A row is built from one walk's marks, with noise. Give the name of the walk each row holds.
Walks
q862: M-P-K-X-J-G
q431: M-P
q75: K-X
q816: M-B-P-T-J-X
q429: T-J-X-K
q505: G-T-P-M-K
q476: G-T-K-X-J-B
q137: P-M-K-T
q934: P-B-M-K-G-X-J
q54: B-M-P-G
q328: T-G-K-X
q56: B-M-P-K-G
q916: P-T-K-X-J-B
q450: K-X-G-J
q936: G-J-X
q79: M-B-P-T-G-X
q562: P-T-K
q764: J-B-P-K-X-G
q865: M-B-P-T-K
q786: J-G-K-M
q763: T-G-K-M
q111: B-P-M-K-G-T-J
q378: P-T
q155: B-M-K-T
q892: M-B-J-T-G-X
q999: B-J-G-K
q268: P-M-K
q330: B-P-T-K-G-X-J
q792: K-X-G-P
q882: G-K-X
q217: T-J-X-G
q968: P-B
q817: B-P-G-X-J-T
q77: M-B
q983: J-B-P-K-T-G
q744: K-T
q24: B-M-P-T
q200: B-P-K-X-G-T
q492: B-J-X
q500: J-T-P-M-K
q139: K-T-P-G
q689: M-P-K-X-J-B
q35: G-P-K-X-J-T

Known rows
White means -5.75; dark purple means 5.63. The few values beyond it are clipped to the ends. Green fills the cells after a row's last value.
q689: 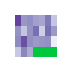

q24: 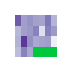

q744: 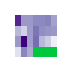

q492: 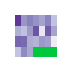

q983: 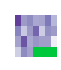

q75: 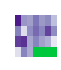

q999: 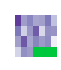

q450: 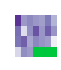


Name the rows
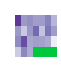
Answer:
q916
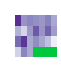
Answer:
q429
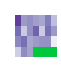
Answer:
q764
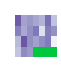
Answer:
q54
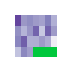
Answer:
q817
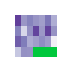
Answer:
q936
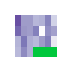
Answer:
q968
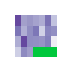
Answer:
q56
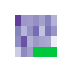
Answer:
q200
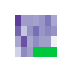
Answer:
q139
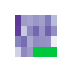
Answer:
q792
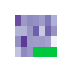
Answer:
q892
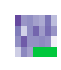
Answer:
q862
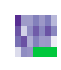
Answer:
q882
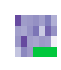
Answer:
q79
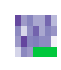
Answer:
q786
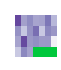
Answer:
q111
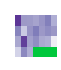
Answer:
q562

